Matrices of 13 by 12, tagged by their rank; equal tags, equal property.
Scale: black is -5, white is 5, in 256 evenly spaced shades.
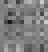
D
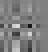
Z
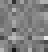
D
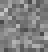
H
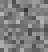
H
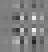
Z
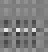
Z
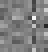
D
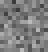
H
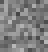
H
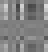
Z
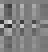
Z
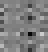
D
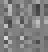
D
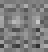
D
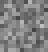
H
